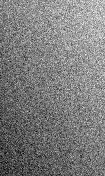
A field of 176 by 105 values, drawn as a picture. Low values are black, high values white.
Odd rows or columns: none. Mirror symmetry: none. Stripes: none. Slope: up to the top right. Ninth with the lowest average: bottom left. Grain: fine. Ninth with the highest average: top right.
